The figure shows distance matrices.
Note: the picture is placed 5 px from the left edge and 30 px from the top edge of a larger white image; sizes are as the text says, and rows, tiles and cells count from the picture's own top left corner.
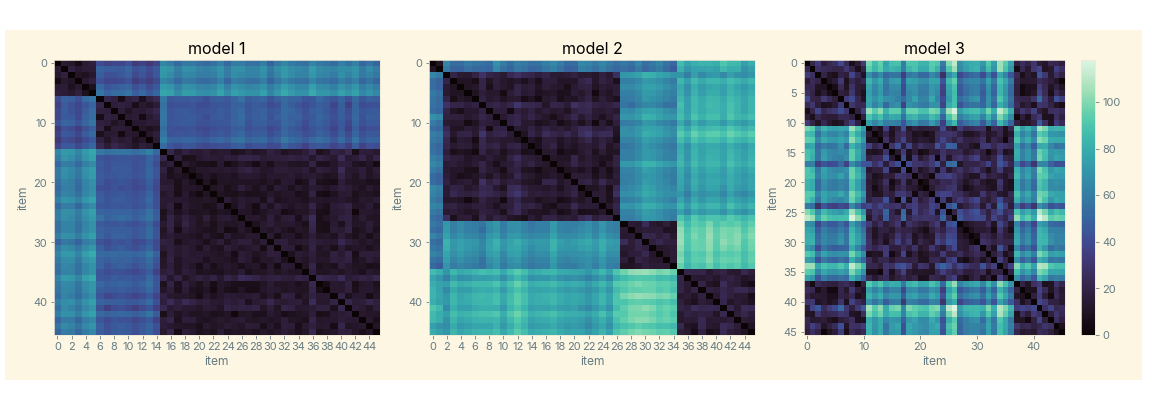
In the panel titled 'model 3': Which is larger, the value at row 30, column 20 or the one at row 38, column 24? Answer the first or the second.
the second
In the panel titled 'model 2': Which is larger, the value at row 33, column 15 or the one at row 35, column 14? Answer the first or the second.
the second
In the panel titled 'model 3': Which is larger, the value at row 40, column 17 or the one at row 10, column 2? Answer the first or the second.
the first
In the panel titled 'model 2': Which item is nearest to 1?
0
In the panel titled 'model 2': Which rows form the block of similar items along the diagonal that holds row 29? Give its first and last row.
27 to 34
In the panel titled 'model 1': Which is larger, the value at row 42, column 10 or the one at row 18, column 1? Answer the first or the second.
the second
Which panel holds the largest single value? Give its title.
model 3
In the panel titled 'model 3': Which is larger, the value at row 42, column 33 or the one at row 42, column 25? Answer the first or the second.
the second
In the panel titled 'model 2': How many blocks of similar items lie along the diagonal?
4
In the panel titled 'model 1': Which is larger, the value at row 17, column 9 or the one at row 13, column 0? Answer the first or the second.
the first
